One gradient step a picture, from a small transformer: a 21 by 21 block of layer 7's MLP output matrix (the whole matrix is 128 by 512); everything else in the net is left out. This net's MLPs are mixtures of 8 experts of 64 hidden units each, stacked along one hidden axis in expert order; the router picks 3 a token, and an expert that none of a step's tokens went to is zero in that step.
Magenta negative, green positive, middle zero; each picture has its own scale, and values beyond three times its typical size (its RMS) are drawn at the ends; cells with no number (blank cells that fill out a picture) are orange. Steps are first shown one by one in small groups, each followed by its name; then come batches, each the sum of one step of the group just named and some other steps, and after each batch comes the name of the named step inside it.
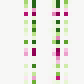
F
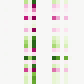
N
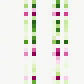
F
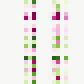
N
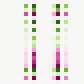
F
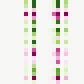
F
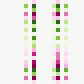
N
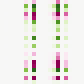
N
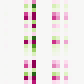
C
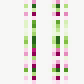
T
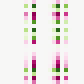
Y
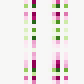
Y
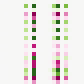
Y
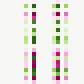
T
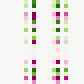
Y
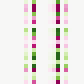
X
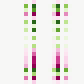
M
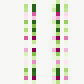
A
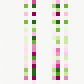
A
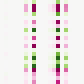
X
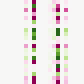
X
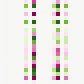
A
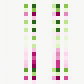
M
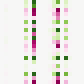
X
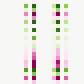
M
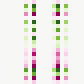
M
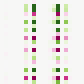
A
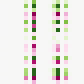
A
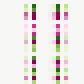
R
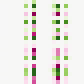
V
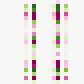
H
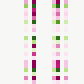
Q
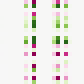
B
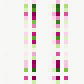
H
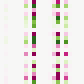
B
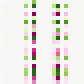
V
